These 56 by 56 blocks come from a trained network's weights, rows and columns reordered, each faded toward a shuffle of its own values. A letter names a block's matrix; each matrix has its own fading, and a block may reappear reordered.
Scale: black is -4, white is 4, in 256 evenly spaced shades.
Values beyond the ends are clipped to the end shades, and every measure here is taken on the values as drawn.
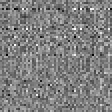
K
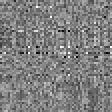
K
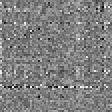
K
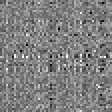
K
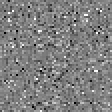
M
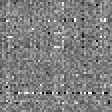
K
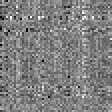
K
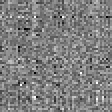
K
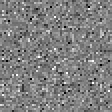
M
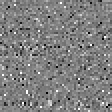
M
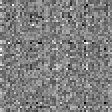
K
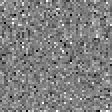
M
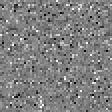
M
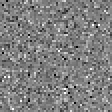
M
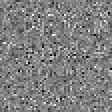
M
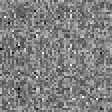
K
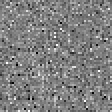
M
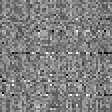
K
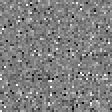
M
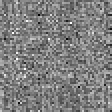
K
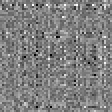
K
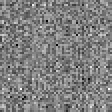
K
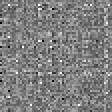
K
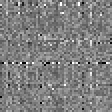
K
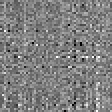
K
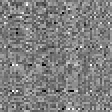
K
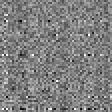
K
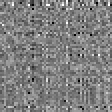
K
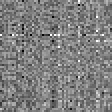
K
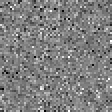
M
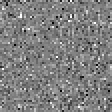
M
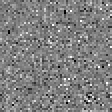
M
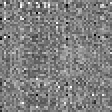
K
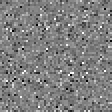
M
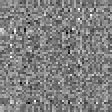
K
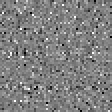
M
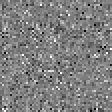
M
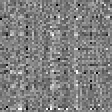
K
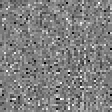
M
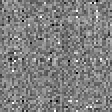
K
